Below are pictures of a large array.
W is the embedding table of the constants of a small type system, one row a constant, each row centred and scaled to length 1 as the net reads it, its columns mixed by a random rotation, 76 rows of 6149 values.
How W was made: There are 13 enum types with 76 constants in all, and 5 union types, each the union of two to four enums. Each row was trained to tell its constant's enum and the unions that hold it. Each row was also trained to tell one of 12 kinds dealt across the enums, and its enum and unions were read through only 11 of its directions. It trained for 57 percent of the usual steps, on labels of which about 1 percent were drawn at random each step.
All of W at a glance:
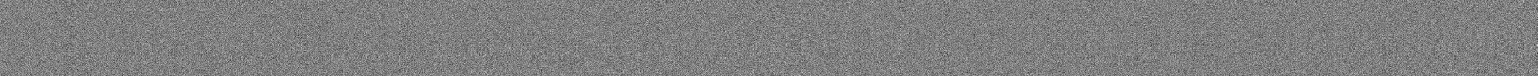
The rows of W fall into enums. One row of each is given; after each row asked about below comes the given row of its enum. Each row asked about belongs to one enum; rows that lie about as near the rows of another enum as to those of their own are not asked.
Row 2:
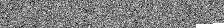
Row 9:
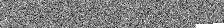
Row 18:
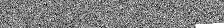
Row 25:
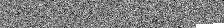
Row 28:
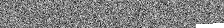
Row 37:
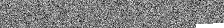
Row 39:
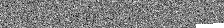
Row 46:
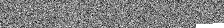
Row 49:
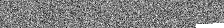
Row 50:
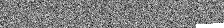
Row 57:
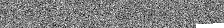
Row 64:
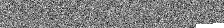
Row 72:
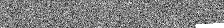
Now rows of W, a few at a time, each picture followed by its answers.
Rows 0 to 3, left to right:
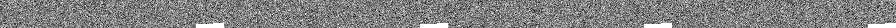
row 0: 50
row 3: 50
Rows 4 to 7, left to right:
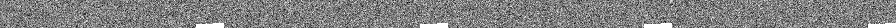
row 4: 46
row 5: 57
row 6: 64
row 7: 2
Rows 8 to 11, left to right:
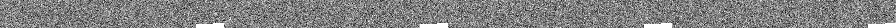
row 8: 28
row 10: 64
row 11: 39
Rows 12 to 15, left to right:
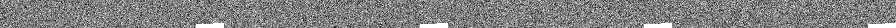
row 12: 72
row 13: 49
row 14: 39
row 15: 37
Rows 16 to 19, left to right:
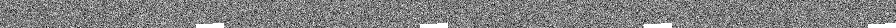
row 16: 57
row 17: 39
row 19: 28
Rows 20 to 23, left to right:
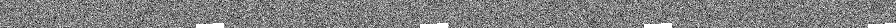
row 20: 46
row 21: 2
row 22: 46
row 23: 9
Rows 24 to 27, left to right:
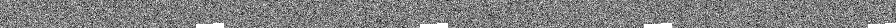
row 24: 50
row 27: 2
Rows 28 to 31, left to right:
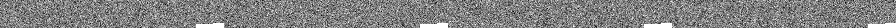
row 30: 9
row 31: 39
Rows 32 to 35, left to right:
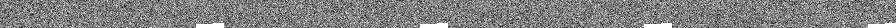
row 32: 57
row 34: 28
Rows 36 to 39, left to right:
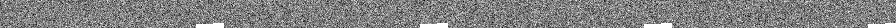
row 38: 28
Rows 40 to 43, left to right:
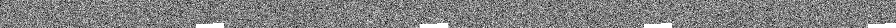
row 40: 49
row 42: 46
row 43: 28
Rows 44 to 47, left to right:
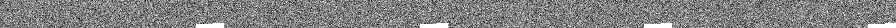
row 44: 49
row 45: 49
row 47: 25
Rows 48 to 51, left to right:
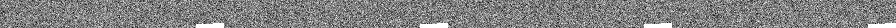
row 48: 72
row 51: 49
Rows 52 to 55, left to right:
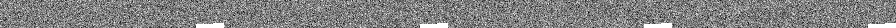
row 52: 39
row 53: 39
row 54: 72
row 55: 2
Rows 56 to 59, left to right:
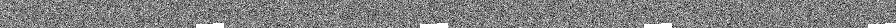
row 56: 64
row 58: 57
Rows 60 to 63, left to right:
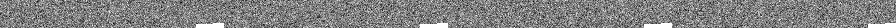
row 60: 64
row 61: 18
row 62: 9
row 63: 57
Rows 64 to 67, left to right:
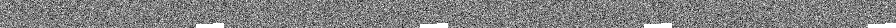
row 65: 49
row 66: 50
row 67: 28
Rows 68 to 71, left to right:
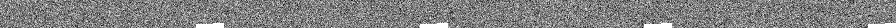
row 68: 64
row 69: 72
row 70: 72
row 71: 46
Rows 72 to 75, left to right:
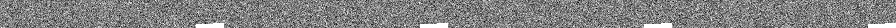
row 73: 2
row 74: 9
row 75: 2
